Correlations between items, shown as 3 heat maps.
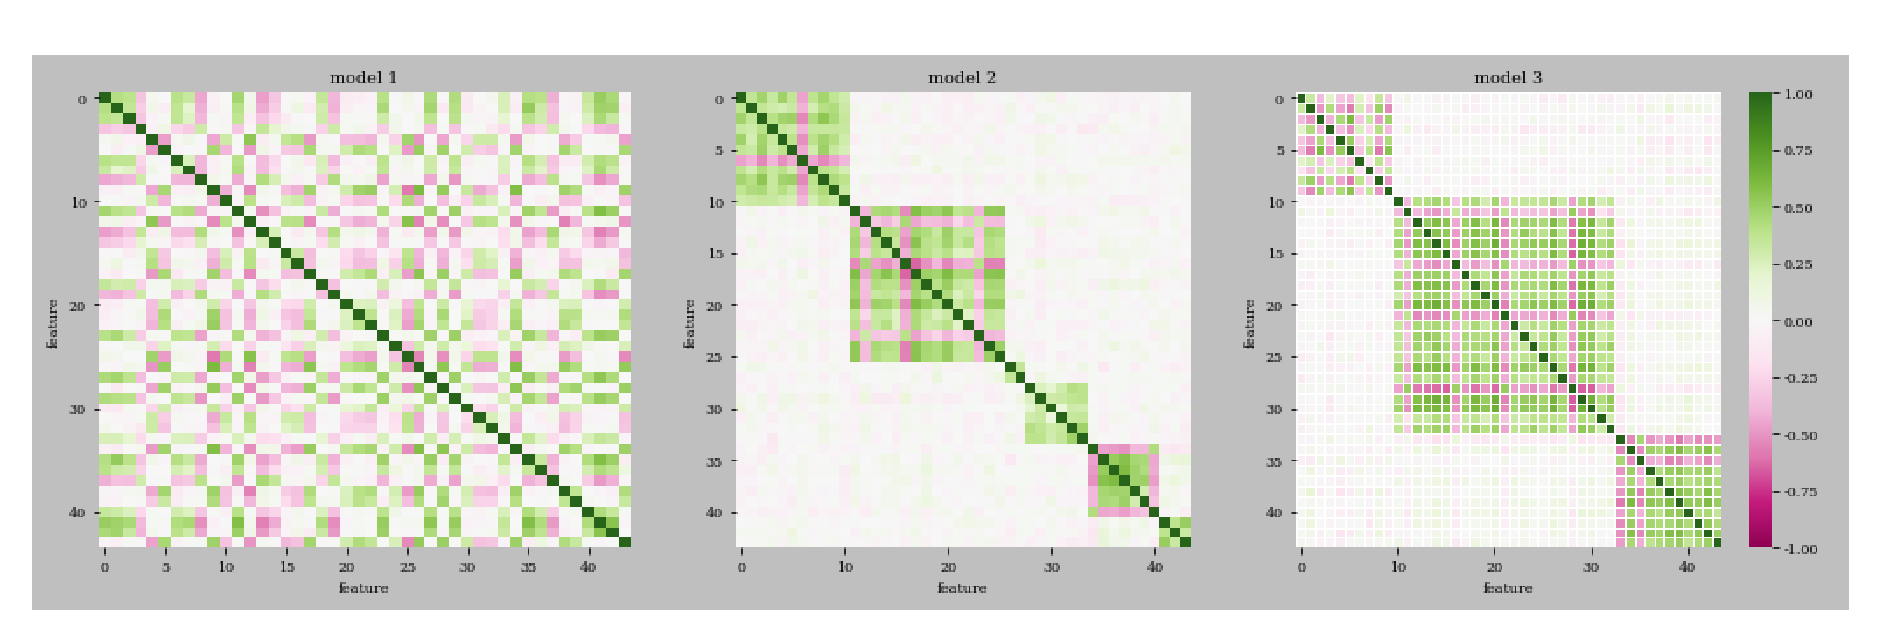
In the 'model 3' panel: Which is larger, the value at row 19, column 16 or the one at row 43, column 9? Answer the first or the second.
the second
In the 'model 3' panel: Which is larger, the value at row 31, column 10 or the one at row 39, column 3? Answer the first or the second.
the first
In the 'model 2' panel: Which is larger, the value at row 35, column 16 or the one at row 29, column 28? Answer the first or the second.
the second
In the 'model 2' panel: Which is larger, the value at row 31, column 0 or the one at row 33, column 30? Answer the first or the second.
the second
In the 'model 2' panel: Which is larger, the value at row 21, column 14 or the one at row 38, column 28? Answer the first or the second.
the first
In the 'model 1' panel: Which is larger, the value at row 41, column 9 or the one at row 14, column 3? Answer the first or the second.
the second
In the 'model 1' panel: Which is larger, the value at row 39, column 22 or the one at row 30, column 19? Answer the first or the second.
the first
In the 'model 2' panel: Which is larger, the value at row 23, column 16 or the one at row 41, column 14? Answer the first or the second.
the first
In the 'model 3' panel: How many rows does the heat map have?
44
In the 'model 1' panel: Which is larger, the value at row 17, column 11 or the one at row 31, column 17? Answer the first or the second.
the first
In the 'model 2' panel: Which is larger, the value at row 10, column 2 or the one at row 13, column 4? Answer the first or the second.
the first
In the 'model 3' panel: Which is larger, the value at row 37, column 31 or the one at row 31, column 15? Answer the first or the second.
the second
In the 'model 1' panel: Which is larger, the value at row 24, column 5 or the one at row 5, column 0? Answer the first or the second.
the first
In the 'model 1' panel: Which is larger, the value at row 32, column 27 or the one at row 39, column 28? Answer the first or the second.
the second
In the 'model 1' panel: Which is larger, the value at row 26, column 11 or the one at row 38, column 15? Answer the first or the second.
the first
